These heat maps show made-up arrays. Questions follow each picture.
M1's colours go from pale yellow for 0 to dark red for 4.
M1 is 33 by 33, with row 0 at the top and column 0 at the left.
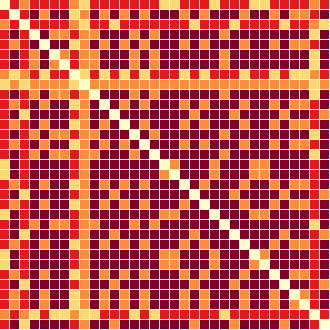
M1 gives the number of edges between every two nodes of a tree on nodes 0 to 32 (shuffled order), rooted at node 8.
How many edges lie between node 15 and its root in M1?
2
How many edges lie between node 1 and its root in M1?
2
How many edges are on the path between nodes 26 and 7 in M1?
3
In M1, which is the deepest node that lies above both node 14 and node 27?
7
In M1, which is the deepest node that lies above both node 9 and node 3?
31
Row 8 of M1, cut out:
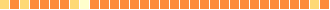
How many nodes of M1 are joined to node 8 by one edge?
4
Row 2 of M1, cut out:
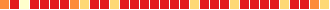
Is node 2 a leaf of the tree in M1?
no
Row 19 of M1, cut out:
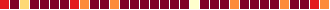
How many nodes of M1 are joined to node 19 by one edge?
1
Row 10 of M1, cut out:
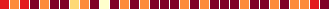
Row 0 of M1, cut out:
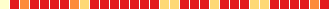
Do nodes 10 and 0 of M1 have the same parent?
no
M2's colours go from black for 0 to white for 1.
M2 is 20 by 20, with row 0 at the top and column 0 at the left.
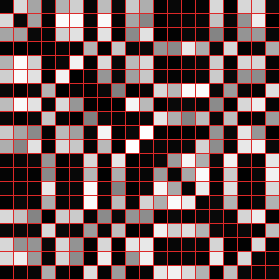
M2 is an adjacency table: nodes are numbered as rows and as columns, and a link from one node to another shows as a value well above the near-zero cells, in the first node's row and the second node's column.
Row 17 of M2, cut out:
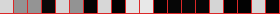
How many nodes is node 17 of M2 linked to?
10
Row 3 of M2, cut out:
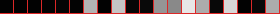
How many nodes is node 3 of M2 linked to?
8
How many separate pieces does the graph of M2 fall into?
1
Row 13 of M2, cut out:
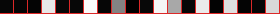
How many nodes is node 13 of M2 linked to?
8
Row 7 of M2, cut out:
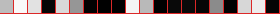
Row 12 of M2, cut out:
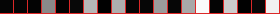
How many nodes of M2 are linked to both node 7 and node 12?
0
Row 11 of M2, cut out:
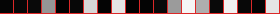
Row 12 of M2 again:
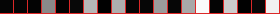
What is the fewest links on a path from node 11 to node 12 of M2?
1
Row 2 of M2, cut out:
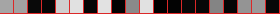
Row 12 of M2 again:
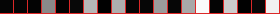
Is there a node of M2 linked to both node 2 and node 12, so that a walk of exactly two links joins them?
no
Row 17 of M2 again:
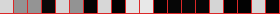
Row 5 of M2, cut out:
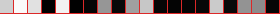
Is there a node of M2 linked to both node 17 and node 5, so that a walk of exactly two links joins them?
yes
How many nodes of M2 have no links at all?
0
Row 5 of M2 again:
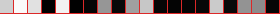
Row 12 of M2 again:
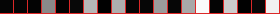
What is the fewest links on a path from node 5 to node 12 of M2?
3
